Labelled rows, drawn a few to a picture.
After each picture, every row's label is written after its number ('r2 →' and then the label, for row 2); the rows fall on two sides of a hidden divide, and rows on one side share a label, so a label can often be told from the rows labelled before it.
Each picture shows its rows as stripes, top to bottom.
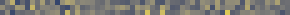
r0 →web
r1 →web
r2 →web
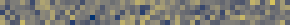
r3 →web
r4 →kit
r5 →web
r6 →web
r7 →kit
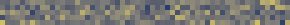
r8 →web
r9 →kit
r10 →web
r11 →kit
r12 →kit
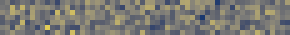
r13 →web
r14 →web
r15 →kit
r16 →kit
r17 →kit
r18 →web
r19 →kit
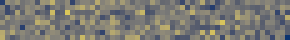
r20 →web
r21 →kit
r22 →web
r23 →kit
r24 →kit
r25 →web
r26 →kit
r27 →web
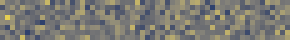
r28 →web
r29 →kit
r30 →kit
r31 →kit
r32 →kit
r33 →kit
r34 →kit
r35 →kit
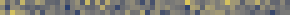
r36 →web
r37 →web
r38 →kit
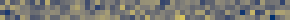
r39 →kit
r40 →kit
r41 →web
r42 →kit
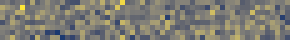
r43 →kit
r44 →kit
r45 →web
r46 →web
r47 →web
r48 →web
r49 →web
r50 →kit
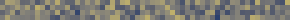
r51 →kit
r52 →web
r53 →kit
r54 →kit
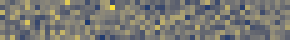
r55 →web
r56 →web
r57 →kit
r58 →kit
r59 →web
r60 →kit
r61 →web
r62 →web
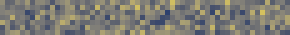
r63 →web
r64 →web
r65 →web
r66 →kit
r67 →kit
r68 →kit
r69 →kit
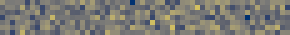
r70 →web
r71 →kit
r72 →kit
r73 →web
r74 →web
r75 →web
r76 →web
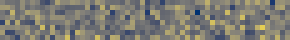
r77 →kit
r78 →kit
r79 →kit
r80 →kit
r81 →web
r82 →web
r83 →web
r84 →kit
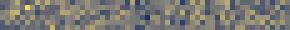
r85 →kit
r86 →web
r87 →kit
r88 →kit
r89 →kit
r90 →web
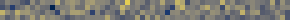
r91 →kit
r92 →kit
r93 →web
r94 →web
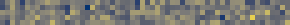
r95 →kit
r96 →kit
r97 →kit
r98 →web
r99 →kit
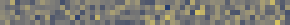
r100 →kit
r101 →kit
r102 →web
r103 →web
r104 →web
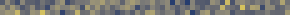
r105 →kit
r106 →kit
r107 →web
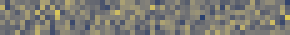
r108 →web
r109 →web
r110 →kit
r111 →kit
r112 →web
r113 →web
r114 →web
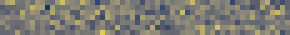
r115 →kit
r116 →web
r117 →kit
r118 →web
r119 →kit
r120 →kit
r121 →web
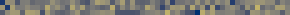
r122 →kit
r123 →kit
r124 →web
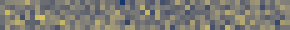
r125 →kit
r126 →kit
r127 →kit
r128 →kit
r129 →kit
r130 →web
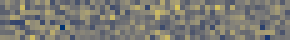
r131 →kit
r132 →kit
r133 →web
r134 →kit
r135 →kit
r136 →kit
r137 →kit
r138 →web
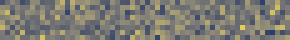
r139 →kit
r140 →kit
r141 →kit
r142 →kit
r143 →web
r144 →kit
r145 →kit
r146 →web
